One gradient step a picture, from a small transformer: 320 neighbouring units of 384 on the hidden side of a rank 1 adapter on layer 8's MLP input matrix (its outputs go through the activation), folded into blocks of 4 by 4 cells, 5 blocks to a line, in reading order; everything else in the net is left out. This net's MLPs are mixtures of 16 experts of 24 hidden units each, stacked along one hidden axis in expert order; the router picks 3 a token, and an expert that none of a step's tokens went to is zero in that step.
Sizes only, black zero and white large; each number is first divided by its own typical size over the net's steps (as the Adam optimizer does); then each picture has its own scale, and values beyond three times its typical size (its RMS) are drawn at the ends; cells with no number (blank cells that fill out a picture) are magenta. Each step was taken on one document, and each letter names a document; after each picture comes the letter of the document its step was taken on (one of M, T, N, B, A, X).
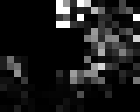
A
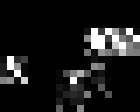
A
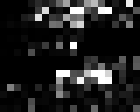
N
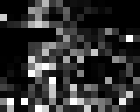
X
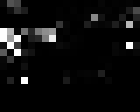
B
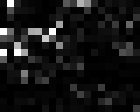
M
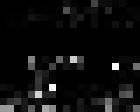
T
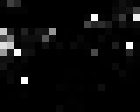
B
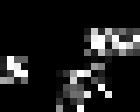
A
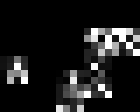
A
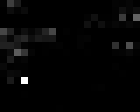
B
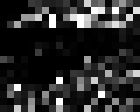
N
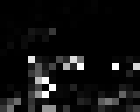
T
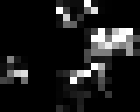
A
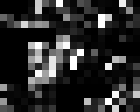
X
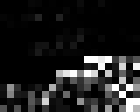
N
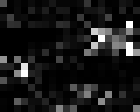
M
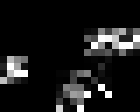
A
